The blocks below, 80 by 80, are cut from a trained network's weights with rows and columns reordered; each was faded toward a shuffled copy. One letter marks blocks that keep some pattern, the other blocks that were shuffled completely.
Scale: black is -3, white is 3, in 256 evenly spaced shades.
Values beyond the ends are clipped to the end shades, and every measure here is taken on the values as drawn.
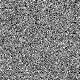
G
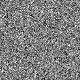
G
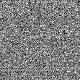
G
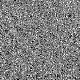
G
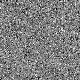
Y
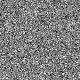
Y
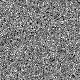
Y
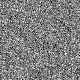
G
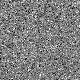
Y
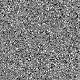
G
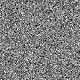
G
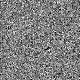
G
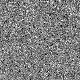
Y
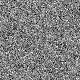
Y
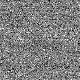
G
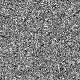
Y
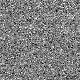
G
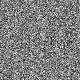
G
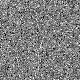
Y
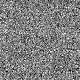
G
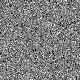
Y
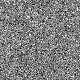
Y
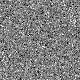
Y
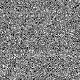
G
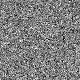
Y
